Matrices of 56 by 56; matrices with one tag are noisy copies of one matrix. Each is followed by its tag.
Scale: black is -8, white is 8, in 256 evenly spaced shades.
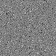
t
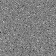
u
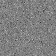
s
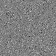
t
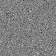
t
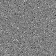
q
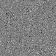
t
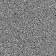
q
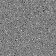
s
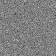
q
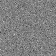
u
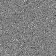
q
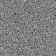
q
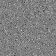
s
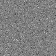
q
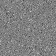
t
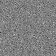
u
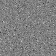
u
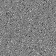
t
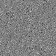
t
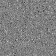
s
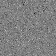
s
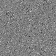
t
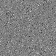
t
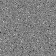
u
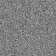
s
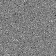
q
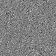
t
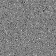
s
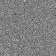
q
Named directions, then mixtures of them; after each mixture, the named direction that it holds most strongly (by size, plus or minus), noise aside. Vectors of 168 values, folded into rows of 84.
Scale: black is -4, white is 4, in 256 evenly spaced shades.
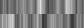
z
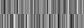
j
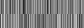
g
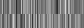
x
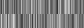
x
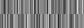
j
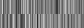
x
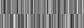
j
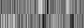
z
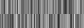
j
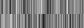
x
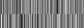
x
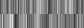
z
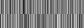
g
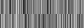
g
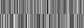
j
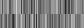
x
